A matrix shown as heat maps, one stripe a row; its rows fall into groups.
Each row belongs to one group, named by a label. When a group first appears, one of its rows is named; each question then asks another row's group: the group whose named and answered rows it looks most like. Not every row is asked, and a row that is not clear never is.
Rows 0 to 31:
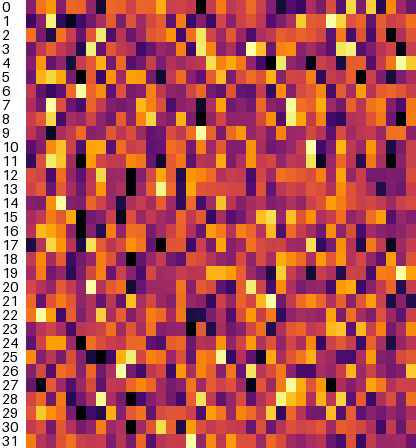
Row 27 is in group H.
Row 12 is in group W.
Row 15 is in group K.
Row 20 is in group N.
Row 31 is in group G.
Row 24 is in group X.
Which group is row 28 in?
W
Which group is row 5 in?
X
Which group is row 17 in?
X
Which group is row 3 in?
N
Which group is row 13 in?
W
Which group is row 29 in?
X
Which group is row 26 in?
N
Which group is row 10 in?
X
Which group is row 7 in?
H
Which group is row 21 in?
K
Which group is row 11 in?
X
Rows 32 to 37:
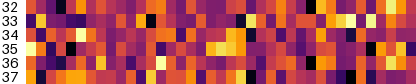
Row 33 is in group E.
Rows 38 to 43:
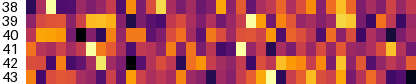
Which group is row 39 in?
N
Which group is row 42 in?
W
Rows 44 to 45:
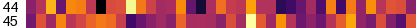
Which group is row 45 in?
N
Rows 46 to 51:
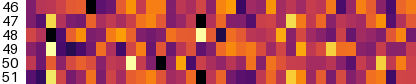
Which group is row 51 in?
H
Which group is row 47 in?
H
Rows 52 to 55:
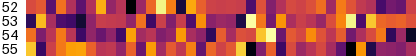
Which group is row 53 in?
E
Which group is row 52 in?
W
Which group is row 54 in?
K
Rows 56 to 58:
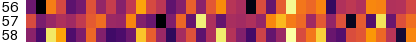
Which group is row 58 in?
H
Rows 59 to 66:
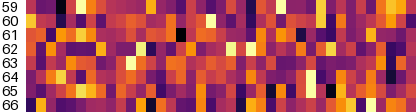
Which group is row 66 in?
E
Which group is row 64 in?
X
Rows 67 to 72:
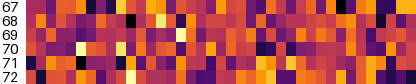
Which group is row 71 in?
K
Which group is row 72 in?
K
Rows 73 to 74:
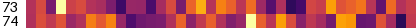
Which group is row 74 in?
N
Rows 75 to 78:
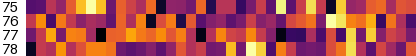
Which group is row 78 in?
N
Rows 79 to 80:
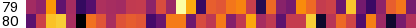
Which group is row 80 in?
X
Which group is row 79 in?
G
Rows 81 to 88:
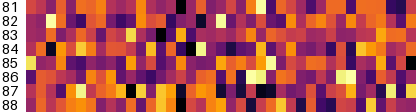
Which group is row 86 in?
N
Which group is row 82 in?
H
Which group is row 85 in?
K
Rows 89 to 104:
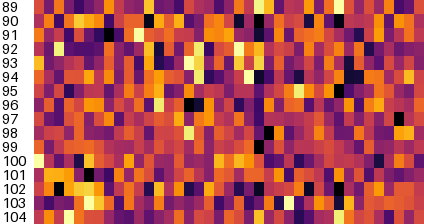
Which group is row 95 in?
H
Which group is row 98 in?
G
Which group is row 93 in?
G
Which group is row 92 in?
G
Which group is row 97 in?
W
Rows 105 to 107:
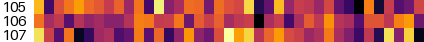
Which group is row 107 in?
K
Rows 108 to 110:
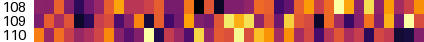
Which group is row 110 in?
G
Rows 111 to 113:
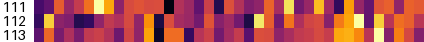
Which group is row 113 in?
E
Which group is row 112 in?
E
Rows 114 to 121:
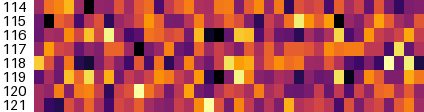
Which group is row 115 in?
H
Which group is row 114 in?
X
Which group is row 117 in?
W
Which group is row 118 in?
K
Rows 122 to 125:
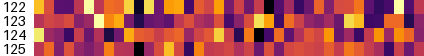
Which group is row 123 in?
N
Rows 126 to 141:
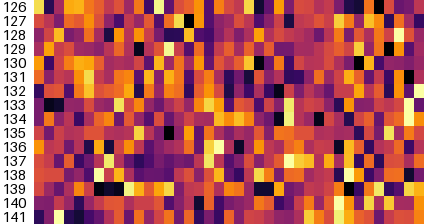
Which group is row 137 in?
W
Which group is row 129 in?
W
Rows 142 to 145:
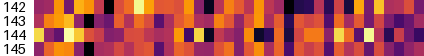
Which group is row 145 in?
X
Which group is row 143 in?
X
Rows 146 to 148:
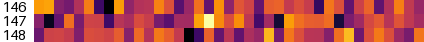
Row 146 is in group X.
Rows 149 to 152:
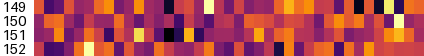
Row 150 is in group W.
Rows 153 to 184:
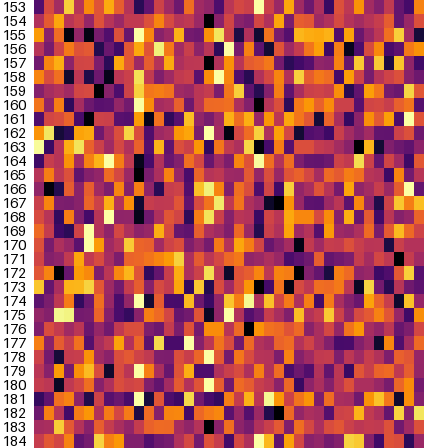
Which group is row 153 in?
N
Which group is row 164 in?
N
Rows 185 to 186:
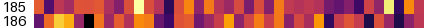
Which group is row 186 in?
X
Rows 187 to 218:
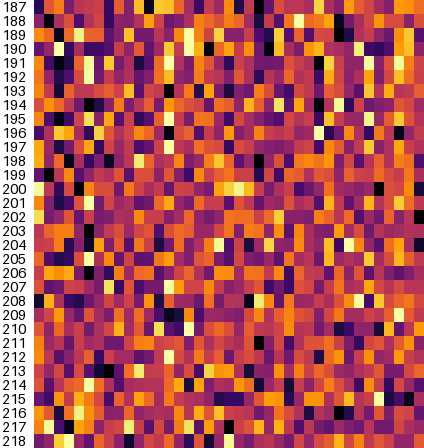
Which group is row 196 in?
X
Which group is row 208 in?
E
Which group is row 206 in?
X
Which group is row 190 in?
G
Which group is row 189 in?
G
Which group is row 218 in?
H
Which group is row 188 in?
H
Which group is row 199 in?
H
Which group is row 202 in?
K
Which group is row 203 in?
X
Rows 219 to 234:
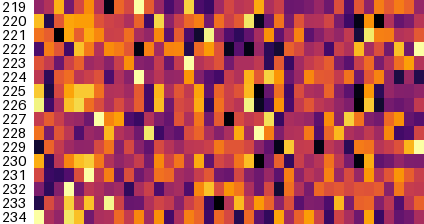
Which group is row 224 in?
K
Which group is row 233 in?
N
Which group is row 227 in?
N
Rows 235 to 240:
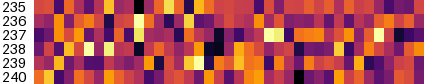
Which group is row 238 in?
N
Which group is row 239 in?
G
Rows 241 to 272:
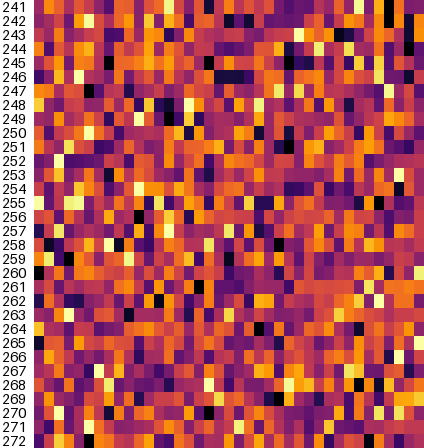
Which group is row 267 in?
N
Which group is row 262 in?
E
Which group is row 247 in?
K
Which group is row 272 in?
X
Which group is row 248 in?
G
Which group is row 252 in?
G
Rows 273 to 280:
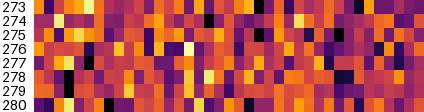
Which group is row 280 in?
H
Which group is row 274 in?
H
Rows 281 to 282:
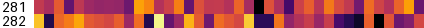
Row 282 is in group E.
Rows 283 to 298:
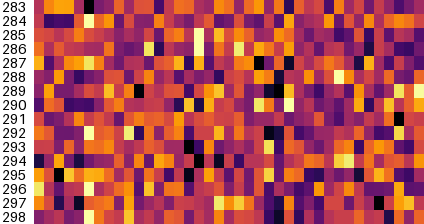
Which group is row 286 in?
G
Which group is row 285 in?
G
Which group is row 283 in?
X
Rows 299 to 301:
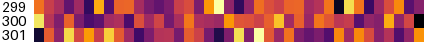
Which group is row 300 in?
K
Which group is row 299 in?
N
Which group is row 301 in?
N
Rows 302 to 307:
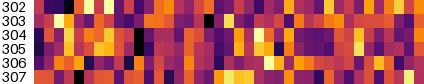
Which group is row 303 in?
H
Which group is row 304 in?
N
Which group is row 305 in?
N
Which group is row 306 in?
K
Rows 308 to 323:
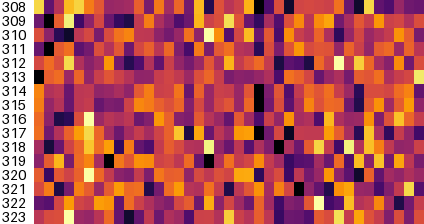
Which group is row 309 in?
H
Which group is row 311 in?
H
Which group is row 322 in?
X
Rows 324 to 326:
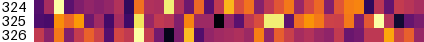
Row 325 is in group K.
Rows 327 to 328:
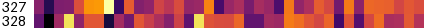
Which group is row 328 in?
H
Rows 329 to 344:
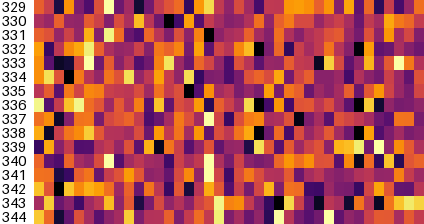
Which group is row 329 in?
W
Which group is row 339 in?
E
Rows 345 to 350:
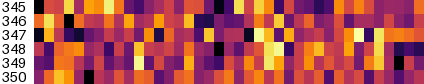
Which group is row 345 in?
N
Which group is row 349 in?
K
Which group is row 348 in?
K
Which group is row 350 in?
X
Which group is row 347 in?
E
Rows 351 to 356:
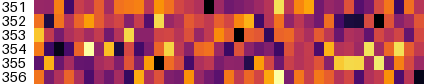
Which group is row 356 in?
K
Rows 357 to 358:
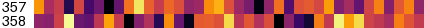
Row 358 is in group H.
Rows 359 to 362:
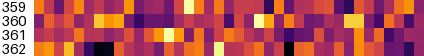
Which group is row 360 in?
N
